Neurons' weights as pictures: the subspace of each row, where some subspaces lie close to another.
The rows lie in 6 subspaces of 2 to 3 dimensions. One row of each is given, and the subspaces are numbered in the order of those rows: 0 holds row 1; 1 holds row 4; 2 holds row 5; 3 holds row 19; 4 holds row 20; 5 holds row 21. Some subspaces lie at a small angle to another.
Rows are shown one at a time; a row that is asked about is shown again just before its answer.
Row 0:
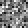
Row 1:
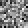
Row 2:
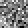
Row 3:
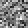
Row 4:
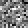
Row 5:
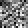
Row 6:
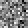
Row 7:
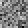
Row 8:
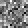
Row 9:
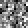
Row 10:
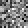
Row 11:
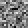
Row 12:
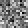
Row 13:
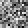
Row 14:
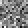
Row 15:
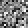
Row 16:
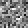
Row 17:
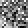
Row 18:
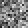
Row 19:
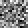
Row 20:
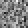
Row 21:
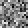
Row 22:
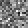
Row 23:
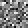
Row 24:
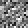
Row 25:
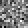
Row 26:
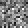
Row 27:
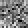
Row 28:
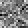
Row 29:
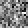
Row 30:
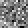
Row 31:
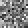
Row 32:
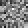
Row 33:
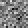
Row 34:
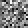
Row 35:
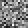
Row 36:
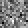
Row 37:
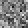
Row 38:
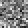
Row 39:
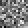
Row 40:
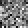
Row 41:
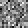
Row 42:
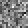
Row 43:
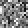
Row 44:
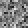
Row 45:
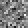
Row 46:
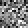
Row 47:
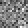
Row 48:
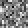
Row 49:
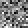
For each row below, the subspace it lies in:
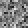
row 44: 4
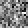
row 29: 5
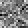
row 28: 2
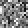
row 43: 5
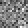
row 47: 3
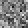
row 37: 5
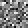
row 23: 3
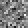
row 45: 1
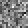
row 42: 5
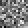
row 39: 0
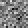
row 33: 3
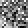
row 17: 4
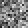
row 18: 5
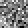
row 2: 4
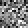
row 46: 3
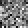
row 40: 2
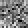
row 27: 1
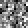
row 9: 4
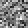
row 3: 1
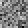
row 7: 2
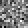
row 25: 0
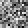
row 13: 2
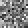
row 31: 0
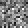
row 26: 1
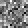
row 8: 4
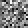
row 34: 4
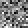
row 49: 4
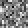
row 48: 5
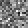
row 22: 2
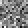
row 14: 2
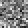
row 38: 5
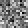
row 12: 2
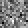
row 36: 5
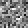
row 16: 1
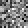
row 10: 0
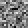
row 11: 3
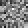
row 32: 0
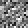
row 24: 1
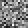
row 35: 3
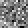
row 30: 4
